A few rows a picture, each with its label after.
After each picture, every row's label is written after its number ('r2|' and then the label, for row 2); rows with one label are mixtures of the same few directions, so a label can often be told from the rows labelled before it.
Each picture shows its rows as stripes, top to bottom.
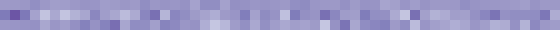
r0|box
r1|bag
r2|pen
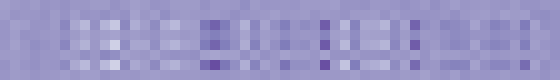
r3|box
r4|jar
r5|pen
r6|pen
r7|pen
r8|pen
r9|pen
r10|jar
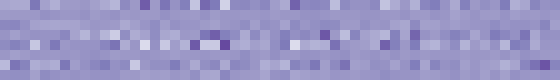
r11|box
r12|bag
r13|bag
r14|pen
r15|box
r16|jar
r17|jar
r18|box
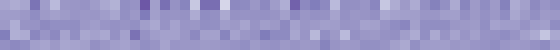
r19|box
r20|box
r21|bag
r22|jar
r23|bag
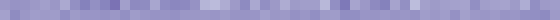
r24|pen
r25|jar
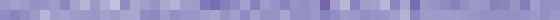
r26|pen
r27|bag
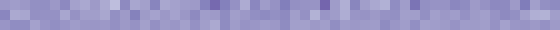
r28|pen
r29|jar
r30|box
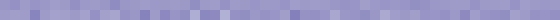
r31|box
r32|box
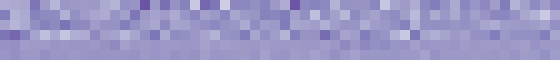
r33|box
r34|jar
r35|bag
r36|bag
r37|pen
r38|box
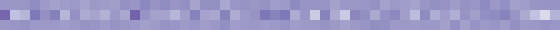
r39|box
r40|jar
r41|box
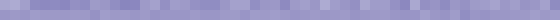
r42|bag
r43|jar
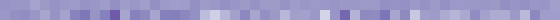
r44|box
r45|pen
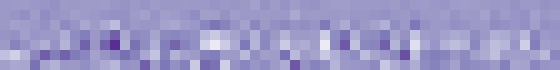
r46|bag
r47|box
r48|pen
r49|pen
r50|pen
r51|bag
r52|box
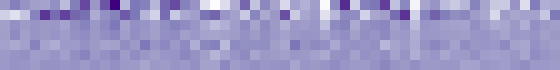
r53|pen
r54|bag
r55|pen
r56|pen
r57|box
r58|pen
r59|box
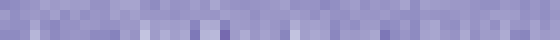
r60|bag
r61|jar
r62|box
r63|box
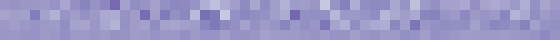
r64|pen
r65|box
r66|pen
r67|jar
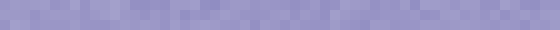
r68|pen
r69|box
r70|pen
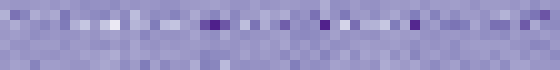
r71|pen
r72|jar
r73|pen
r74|box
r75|jar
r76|pen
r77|box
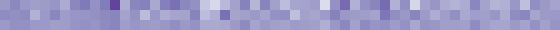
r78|pen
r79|box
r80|pen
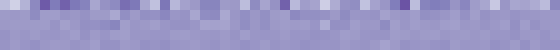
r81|bag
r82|box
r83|pen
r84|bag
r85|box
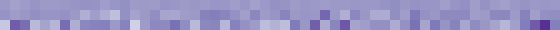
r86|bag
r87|pen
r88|jar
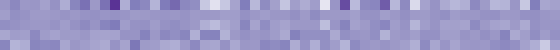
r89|pen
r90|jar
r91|pen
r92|box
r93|jar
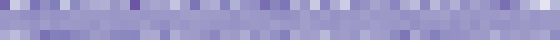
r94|jar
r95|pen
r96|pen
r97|bag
